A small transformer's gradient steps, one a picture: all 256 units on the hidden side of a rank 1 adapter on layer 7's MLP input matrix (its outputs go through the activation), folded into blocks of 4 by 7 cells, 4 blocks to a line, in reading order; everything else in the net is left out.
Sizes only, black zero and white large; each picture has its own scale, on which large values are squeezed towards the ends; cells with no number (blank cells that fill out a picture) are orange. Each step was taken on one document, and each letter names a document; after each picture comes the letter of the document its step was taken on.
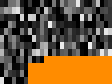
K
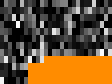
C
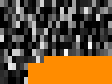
C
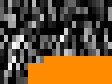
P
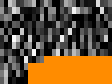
P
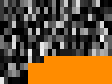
K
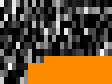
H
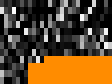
C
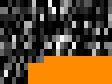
P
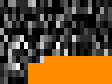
P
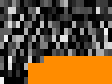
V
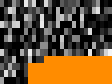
H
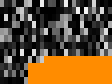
C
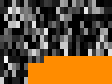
C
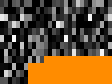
K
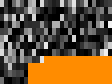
V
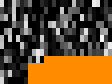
K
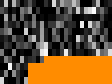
C
